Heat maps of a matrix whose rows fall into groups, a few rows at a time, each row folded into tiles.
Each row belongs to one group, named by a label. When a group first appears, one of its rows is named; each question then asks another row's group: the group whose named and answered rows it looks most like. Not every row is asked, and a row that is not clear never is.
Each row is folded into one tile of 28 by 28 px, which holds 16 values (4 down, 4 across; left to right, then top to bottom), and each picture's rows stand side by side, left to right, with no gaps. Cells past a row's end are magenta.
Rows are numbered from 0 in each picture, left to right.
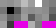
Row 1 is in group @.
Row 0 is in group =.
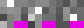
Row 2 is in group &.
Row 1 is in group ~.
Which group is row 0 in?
@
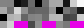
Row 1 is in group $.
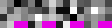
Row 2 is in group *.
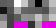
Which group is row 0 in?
=
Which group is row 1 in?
$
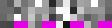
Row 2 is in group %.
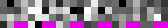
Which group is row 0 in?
$
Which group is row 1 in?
%
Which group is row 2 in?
%
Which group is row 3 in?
~
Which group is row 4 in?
$
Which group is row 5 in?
&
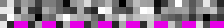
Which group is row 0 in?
%
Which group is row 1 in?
*
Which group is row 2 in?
$
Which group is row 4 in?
$
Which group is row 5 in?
~
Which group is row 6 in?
@
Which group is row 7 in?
@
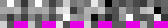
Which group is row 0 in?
@
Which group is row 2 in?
%
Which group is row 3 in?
@
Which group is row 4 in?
&
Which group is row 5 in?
%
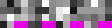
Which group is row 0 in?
$
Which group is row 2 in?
~
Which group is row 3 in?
@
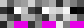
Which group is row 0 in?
*
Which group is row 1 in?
*
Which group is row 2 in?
%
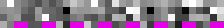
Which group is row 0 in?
@
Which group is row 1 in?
&
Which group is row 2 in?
=
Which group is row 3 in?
@
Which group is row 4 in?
*
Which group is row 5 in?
=
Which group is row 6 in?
=
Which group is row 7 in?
*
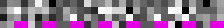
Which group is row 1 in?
@
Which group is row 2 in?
&
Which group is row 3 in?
*
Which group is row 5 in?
&
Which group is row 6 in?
%
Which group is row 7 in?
$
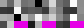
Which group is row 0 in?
*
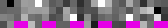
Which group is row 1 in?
@
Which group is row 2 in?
&
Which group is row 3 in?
=
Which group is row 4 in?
&
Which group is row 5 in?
%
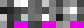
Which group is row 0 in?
=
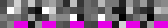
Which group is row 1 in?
*
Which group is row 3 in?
&
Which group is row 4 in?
*
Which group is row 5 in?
*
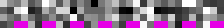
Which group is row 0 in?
*
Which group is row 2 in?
%
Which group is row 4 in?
=
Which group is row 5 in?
%
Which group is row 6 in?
=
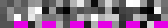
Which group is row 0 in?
&
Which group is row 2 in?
=
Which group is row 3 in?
$
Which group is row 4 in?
=
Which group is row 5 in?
*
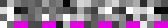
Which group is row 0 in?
%
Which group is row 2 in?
$
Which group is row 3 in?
*
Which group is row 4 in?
*
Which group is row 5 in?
%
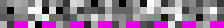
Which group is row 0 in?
=
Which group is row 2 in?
=
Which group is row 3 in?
$
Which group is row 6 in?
%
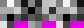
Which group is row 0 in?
@
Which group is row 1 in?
=
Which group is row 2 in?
@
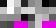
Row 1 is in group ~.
